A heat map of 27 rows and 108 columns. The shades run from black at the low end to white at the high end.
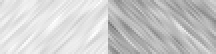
It is made of 1 by 2 panels. Panel 1,1: very high, slanting up to the right, faint in contrast. Panel 1,2: high, slanting down to the right.
